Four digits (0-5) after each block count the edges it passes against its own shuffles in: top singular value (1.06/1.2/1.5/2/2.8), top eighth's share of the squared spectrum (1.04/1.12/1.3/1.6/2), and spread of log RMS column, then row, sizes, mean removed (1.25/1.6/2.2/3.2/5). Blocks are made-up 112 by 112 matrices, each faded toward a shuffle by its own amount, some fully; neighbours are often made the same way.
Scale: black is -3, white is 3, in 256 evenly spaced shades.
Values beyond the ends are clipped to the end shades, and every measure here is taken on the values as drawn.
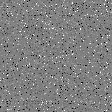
2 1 0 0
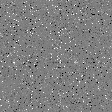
2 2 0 0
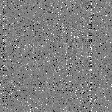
4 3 2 1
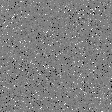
0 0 0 0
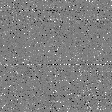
3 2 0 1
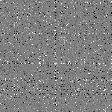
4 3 2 2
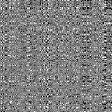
5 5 4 4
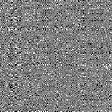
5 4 3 3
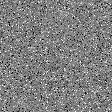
0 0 0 0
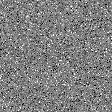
2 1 0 0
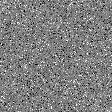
0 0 0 0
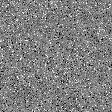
0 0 0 0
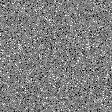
1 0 0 0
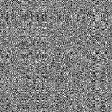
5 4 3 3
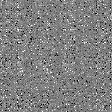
4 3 2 2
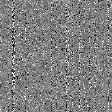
2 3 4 0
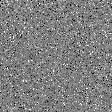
0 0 0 0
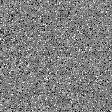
3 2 0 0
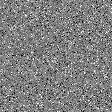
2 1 0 0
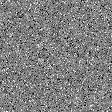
1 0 0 0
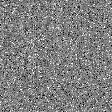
3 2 0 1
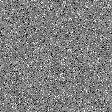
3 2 0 0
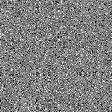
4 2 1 1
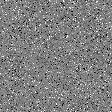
1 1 0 0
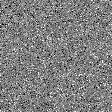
3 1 0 0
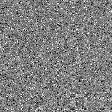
3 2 1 1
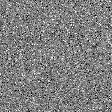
3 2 0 1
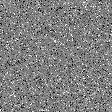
0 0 0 0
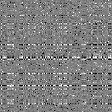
5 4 2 3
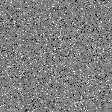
0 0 0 0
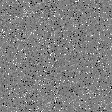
3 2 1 0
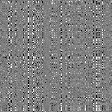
5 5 4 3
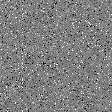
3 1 1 0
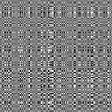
5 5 5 5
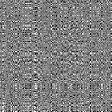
5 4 4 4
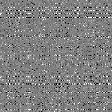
5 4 2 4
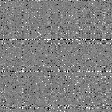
5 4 2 3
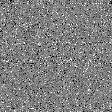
4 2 1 2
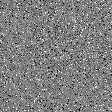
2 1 0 0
